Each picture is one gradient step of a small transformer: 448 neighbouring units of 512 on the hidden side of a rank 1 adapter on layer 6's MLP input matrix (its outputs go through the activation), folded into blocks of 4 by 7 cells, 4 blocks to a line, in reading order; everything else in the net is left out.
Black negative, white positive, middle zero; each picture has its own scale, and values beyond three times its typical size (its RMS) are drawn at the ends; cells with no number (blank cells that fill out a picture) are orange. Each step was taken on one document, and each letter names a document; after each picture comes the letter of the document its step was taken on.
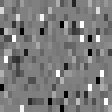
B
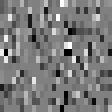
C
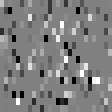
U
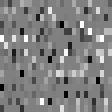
B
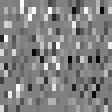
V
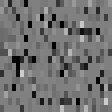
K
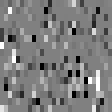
U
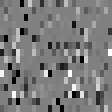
C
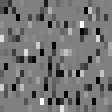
K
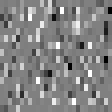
V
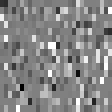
V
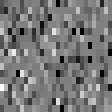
C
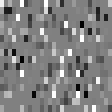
K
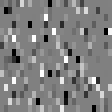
U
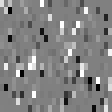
U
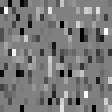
B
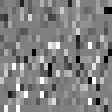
V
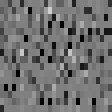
B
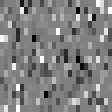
V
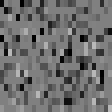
C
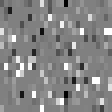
U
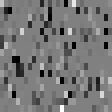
U
